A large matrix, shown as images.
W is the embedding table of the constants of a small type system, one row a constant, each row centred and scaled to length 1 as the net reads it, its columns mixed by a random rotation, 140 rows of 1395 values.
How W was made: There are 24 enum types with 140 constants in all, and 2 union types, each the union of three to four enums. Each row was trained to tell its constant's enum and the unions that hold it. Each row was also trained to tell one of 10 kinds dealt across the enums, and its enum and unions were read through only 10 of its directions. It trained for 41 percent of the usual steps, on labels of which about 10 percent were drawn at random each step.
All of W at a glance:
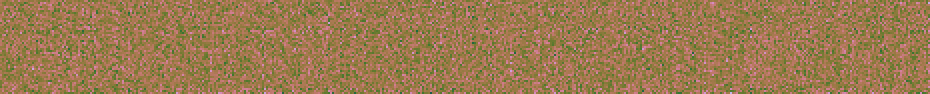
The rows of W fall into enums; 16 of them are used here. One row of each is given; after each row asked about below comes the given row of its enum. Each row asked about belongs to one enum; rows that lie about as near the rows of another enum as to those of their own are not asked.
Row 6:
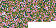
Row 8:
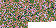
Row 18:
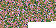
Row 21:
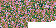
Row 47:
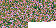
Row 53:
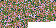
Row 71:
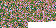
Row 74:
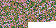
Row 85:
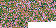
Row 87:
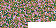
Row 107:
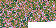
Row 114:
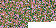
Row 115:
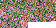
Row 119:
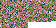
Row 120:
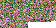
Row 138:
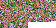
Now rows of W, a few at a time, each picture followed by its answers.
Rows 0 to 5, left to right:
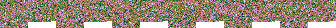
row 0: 120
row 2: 53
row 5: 107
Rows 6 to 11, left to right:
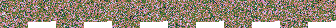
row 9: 115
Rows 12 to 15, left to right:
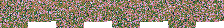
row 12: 119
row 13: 107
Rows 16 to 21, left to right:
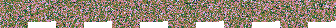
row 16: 114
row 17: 115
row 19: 74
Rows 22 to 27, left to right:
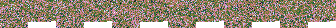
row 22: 119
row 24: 115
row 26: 53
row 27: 107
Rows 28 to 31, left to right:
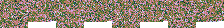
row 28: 8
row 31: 74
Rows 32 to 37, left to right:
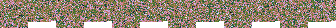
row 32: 8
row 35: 18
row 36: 114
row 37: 47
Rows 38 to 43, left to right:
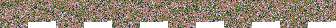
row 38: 138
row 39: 114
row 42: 87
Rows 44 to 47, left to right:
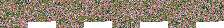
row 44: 74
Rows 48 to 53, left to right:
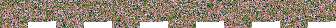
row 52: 114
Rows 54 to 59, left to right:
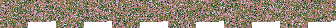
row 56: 53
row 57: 119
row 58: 6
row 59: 115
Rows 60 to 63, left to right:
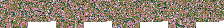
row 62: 47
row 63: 120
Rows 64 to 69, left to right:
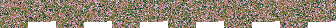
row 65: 114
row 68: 8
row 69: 53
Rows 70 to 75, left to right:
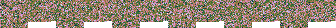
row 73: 138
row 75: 47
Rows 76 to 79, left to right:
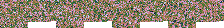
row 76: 87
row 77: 115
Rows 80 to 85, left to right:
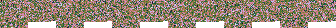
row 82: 21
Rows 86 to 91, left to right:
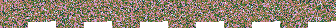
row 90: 47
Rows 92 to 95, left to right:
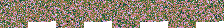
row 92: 119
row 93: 107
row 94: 47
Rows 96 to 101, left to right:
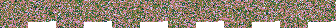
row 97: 119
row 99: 74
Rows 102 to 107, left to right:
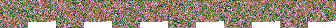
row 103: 74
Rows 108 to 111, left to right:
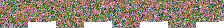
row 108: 47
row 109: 21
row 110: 107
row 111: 114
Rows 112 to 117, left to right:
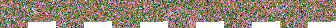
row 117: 119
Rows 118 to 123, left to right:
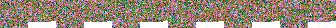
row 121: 74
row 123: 53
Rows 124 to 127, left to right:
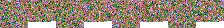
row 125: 71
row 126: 21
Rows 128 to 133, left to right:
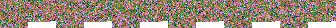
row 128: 53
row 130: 107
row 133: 18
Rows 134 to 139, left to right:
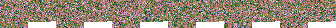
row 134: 21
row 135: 21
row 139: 138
